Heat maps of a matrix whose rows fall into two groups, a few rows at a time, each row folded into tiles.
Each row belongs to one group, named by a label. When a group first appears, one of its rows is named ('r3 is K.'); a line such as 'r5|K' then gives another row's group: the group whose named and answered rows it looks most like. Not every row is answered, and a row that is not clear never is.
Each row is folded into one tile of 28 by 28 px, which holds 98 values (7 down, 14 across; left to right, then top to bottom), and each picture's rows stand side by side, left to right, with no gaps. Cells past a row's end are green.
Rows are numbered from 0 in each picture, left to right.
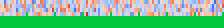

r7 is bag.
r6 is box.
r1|bag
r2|bag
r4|box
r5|bag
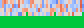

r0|box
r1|box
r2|bag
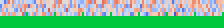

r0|bag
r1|bag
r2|box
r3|box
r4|box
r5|bag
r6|bag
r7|bag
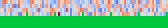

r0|box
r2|box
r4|bag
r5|bag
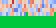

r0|bag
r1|box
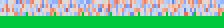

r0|bag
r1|box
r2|box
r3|bag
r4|box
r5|box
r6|bag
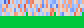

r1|box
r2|bag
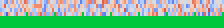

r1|bag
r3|box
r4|bag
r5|bag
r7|bag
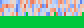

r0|bag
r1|box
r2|box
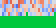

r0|box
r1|bag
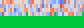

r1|box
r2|bag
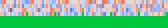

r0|box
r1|box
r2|box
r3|box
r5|bag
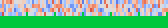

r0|box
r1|bag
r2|bag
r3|bag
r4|bag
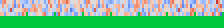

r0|box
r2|box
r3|box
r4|bag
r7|bag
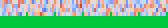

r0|box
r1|bag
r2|bag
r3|box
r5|bag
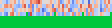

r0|bag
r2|bag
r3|bag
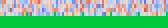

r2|bag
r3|box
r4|bag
